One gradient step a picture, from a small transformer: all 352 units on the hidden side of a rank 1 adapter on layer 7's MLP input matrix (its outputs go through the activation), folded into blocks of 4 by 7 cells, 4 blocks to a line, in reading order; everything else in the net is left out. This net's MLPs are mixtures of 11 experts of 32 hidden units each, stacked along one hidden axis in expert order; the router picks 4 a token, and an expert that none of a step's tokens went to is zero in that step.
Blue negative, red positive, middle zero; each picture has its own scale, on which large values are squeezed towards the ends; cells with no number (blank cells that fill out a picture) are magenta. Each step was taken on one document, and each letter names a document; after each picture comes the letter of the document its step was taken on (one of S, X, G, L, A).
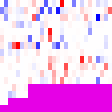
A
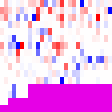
A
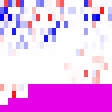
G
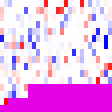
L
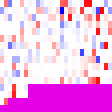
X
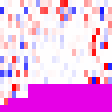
X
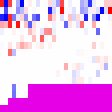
G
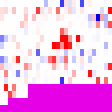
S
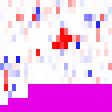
S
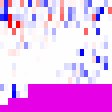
G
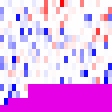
L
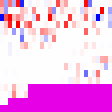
G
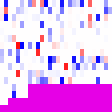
A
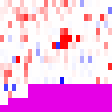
S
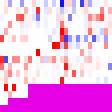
S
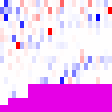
A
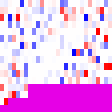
X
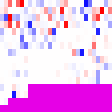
G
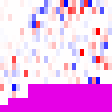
X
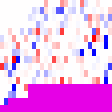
L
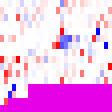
S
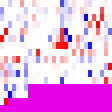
S
